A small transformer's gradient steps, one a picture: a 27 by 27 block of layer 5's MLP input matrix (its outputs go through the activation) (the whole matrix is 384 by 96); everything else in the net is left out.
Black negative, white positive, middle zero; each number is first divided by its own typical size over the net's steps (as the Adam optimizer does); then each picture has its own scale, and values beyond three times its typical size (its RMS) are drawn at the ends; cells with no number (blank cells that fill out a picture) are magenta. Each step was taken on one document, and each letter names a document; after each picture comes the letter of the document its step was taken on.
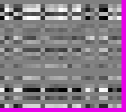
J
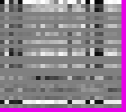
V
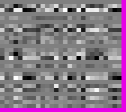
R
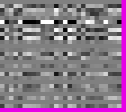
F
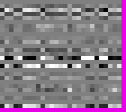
J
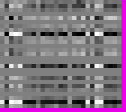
V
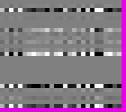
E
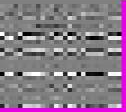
F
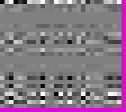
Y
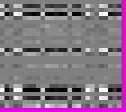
J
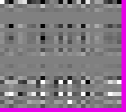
Y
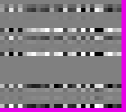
E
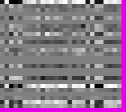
V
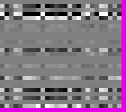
J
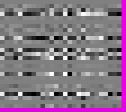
F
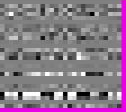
F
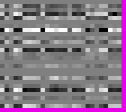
J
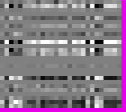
V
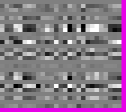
R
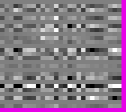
R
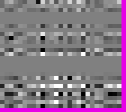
Y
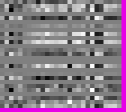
V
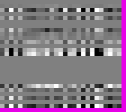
E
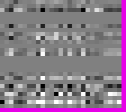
Y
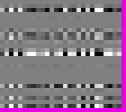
E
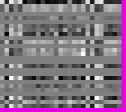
V
